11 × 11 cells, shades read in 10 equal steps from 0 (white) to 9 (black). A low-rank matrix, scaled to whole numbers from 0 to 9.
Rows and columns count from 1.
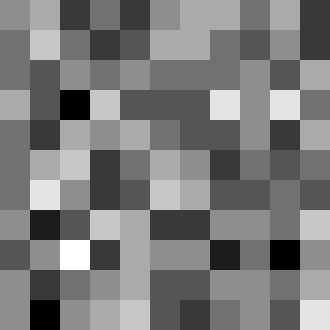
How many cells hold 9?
3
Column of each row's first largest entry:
3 4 2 3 2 4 4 2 10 2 2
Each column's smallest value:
3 1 0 2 2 2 3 1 4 1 1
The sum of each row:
51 53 52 49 53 52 51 52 54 51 51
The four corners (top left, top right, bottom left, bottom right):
4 7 4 1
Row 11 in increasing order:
1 2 3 4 4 4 5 6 6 7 9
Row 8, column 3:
6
